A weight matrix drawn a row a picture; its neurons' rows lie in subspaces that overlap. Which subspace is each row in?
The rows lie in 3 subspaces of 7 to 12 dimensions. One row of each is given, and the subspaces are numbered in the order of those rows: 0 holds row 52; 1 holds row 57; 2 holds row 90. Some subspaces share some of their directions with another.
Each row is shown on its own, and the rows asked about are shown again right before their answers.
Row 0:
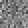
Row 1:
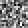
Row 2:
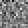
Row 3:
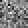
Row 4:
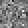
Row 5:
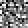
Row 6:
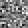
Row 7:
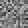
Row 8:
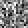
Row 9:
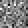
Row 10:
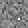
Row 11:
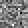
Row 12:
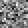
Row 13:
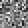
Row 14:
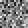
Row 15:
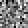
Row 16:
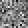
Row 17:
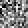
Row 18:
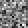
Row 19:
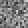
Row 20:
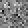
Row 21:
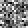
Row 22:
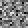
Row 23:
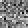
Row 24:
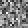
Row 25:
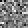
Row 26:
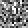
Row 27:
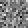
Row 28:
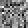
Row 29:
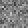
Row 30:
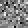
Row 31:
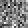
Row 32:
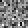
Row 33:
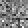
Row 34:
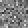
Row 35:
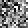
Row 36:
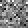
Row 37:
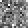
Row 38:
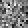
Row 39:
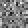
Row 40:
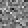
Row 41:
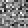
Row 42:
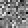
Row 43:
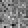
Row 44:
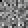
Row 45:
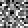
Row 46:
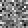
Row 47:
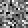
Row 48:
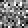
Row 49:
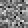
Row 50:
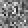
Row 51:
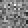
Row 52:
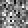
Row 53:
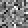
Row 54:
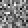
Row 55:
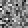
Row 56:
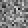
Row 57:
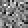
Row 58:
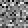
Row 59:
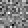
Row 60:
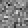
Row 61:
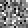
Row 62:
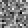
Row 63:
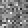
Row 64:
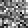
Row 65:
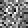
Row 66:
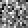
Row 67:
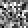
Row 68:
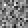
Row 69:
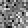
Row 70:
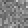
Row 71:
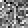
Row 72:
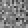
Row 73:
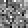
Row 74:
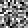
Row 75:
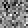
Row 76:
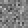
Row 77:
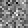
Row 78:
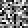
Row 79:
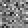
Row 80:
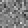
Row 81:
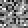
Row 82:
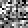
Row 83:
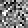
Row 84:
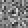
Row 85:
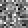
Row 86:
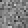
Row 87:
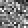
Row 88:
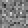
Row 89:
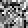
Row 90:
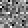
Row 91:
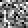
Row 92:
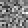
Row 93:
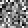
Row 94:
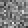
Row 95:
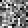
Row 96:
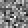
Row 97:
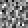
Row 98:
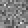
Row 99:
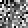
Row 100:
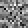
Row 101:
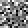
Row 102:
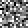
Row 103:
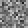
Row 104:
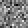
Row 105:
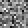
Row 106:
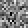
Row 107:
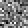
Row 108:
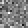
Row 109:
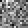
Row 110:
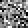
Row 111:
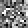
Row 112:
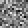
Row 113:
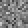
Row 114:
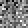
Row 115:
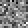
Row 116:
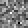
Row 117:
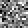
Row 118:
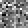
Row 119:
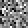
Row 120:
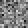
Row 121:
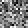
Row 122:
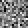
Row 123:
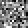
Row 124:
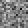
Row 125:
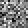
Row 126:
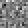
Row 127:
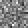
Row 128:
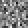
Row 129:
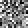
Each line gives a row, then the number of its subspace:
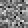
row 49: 0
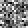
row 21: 0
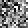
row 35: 2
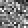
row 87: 0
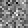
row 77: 2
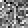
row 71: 2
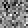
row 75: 1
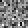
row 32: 0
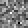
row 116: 2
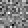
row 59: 2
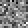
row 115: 1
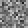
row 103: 2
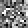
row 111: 0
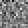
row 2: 0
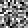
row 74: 2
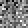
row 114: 1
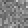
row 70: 0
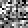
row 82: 2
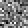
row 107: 0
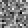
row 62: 0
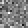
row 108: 2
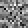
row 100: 0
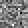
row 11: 0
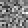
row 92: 1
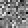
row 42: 2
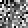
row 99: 2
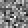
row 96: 0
